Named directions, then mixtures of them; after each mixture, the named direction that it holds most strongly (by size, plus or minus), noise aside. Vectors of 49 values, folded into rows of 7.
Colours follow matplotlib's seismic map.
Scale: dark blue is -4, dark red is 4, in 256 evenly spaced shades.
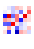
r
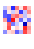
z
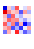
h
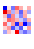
h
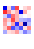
h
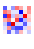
r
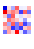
h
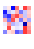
z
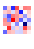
z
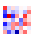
r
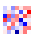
r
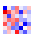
h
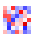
z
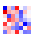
h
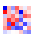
h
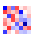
h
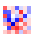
r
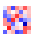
z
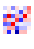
r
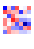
h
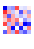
h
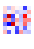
r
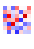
r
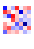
h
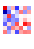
h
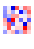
z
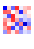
h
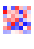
h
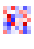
z
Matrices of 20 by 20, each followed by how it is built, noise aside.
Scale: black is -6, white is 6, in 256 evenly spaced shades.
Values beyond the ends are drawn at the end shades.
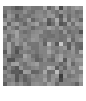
low rank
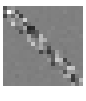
banded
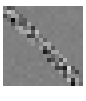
banded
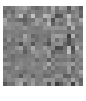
low rank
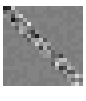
banded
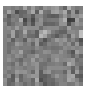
low rank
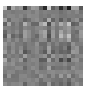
low rank
